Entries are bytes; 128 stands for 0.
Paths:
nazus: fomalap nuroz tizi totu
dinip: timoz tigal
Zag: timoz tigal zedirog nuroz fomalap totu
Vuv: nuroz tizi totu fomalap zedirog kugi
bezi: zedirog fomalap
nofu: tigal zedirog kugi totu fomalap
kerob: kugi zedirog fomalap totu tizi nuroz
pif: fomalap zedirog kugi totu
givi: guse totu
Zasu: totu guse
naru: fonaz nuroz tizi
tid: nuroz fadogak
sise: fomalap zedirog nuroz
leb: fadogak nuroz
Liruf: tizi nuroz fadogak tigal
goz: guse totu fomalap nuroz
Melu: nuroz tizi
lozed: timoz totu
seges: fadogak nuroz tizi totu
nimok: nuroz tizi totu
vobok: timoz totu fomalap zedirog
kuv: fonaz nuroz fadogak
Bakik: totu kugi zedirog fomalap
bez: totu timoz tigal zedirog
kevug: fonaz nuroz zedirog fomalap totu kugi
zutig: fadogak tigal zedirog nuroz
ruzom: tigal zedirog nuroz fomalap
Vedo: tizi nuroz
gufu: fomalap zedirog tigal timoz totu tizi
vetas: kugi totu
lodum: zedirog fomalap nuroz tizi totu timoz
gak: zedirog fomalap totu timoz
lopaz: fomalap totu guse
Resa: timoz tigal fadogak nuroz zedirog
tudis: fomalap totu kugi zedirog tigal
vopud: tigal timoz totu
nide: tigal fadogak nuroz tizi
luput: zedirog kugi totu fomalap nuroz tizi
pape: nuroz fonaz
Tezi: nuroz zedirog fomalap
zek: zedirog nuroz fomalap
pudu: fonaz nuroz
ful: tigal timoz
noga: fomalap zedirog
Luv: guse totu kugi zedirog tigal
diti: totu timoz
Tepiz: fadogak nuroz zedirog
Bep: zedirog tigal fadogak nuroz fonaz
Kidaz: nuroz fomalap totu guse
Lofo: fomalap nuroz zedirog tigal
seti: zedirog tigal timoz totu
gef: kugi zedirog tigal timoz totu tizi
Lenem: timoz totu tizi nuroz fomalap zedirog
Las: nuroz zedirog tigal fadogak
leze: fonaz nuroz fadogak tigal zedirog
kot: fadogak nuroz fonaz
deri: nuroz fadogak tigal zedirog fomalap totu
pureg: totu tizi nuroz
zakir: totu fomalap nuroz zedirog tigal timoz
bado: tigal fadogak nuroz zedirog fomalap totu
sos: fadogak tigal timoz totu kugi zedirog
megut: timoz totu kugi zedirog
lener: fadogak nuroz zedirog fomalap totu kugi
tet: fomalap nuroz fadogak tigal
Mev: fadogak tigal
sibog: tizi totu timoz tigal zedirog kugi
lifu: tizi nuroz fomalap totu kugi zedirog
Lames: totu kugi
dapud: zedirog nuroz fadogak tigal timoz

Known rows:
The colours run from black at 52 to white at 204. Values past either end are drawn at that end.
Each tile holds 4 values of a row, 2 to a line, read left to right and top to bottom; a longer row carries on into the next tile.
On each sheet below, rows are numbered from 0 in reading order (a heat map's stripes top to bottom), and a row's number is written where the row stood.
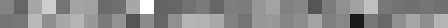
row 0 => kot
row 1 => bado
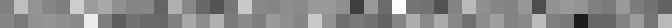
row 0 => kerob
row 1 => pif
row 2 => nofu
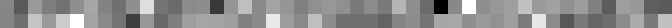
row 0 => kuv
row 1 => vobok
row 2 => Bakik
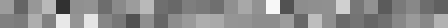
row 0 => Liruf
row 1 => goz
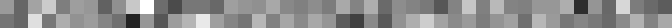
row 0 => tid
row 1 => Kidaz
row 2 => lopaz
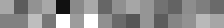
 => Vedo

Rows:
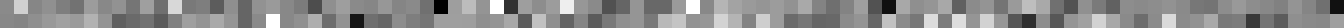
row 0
lodum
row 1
dinip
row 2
givi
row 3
diti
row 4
nimok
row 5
Zag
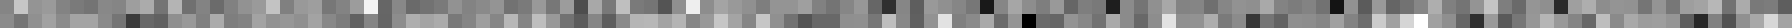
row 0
Bep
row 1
lener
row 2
nazus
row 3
bez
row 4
ful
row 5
Resa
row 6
pudu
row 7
Tezi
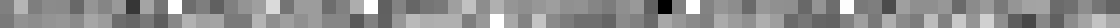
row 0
sise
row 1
Tepiz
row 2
lozed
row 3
gak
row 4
Vuv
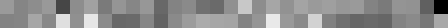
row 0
lifu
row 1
megut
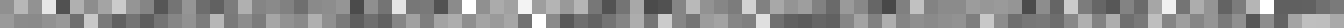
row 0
Luv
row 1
gufu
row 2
Lames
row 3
gef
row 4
tudis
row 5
leb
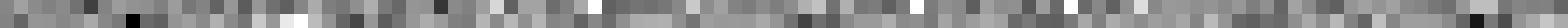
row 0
ruzom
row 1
naru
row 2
seges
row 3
dapud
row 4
bezi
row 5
zakir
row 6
Las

